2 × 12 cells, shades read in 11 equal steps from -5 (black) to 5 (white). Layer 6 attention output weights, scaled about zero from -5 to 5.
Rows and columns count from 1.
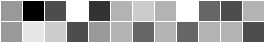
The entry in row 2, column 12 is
-2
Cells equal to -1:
3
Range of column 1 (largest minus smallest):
0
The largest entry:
5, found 2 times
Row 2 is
1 4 3 -2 1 2 -1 2 -1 2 2 -2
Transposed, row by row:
1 1 | -5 4 | -2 3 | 5 -2 | -3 1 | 2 2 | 3 -1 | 2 2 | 5 -1 | -1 2 | -2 2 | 2 -2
